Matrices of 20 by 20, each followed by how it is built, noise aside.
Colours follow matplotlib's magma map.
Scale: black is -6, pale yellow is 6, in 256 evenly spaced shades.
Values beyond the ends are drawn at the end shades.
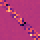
banded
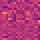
low rank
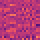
low rank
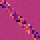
banded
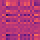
low rank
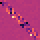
banded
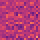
low rank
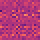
low rank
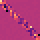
banded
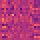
low rank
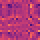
low rank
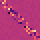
banded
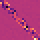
banded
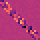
banded
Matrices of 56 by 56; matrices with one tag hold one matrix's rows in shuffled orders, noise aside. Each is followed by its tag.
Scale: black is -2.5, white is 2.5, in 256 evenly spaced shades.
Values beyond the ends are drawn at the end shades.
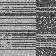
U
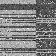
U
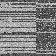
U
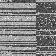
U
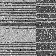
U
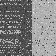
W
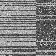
U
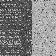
W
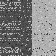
W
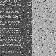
W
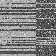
U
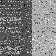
W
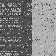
W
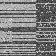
U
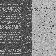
W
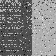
W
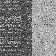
W
